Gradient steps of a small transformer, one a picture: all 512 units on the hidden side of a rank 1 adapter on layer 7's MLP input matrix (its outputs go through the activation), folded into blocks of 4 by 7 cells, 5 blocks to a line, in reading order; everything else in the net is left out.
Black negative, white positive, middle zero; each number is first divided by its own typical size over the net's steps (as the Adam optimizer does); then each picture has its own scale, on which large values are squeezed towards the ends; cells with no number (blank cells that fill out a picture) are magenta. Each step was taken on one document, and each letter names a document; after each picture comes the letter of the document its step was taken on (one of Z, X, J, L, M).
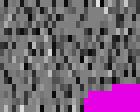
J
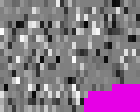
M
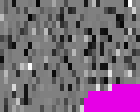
J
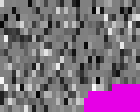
M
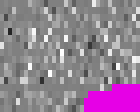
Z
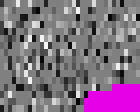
M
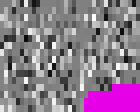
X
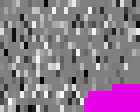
M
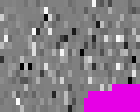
Z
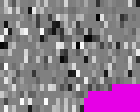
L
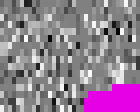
X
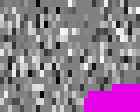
X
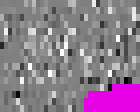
Z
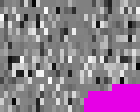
X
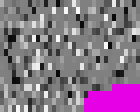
M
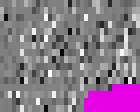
Z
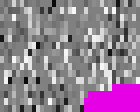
J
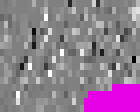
Z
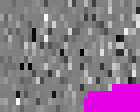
Z
